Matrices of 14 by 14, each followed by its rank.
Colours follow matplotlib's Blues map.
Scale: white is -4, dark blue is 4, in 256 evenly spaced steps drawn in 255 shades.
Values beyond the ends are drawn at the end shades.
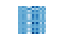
one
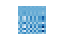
one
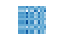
one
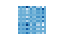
one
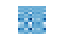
one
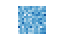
three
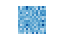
three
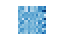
three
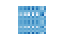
one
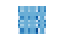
one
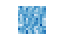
three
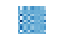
one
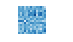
three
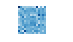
three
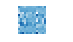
three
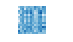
three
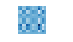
one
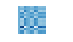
one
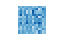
three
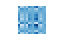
one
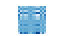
one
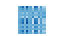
one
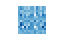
three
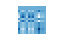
one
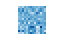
three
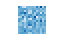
three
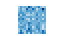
three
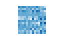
three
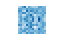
three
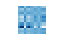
one
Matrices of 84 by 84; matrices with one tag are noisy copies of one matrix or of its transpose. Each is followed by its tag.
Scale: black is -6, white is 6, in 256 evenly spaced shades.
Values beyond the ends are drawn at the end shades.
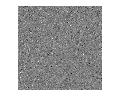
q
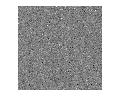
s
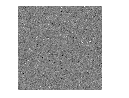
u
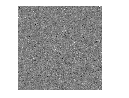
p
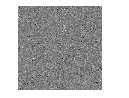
p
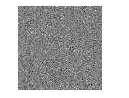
s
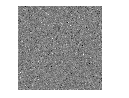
q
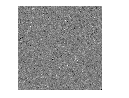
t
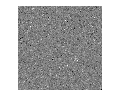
t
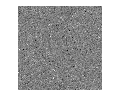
u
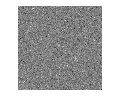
t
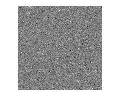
p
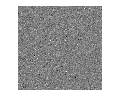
q
